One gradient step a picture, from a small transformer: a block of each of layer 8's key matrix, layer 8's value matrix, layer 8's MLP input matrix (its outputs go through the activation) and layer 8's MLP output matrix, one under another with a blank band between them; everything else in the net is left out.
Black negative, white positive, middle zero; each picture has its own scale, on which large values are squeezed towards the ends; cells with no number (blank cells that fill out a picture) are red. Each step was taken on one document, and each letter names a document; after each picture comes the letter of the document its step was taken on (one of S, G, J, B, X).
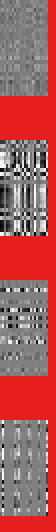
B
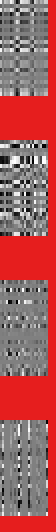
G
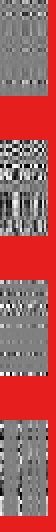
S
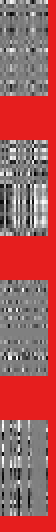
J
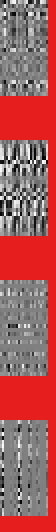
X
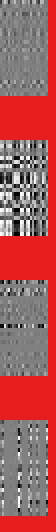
X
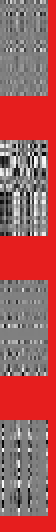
G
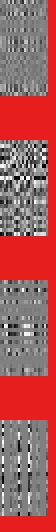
J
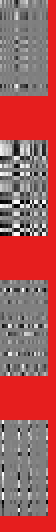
J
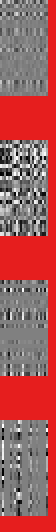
S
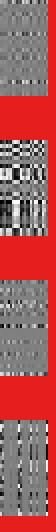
S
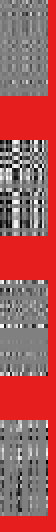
S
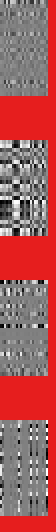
X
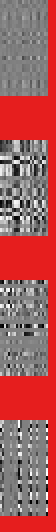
X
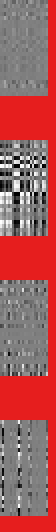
X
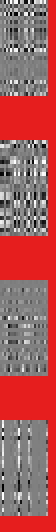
G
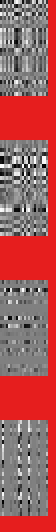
J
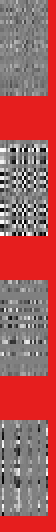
B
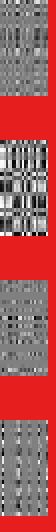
B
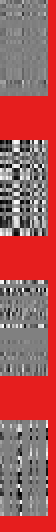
S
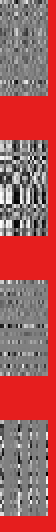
X
